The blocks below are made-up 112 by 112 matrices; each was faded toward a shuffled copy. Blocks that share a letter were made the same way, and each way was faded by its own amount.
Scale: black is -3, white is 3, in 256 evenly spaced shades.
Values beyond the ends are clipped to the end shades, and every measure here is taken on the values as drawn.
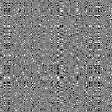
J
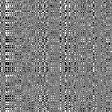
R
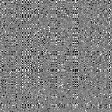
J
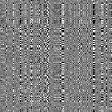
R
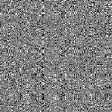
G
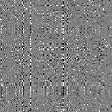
J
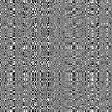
R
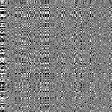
R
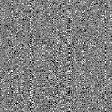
G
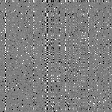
J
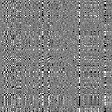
R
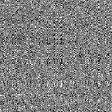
G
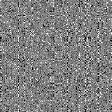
G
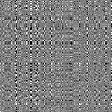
R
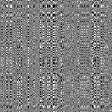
R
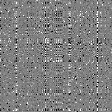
J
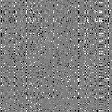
J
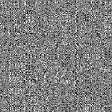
G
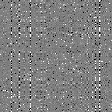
J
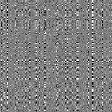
R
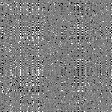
J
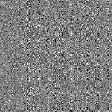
G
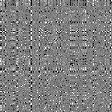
J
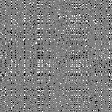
J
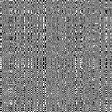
R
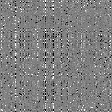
J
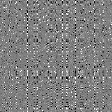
J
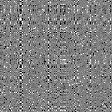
J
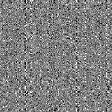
G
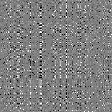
J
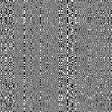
R
